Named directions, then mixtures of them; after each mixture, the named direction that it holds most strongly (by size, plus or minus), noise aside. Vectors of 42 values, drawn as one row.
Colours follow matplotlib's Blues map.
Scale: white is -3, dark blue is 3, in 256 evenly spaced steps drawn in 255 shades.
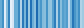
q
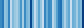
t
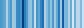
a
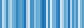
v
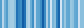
v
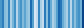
t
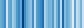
a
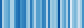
v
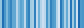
v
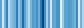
v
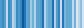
a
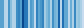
a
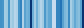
t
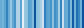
a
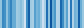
v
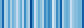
t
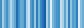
v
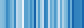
a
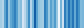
a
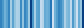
t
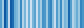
q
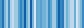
t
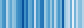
a
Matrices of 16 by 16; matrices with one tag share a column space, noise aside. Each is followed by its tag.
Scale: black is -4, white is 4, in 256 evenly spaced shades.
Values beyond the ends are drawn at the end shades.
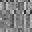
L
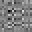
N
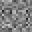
N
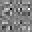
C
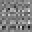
C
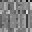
L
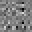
C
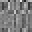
L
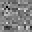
C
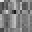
L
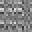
C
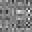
N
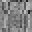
L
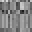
L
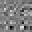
C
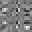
C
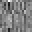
L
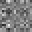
N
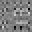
C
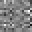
N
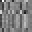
L
